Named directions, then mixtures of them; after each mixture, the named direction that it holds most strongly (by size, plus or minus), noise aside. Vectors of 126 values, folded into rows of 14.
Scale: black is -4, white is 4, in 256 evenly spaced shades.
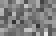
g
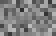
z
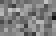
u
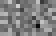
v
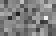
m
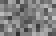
m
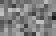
u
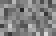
z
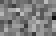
u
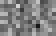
v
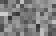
m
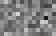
m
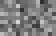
v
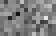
m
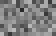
z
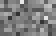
m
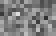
m
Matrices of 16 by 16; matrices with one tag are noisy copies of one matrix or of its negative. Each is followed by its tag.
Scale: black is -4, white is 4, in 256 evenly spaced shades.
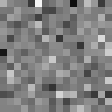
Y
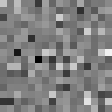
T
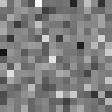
Y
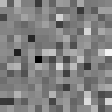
T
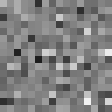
T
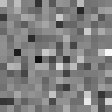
T
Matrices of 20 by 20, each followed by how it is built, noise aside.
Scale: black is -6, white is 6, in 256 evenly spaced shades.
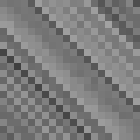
Toeplitz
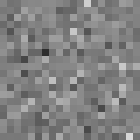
noise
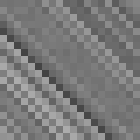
Toeplitz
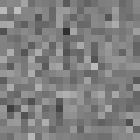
noise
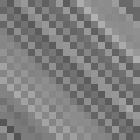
Toeplitz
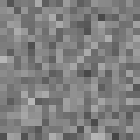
noise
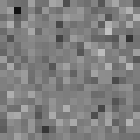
noise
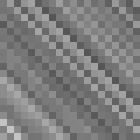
Toeplitz
